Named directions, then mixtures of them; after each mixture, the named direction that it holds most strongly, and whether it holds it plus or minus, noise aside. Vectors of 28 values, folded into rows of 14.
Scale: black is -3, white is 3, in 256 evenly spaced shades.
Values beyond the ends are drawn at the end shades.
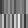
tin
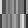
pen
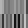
tin, minus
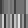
tin, plus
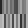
tin, plus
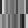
pen, minus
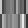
pen, plus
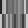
pen, minus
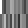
pen, plus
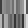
pen, minus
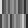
pen, plus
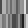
pen, minus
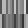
pen, minus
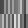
tin, plus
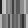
pen, minus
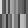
pen, plus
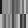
pen, minus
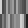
pen, plus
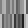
pen, minus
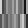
pen, plus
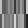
pen, plus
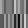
tin, minus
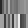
tin, plus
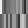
pen, plus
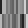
pen, minus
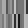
tin, minus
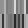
tin, minus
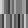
tin, minus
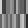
pen, plus
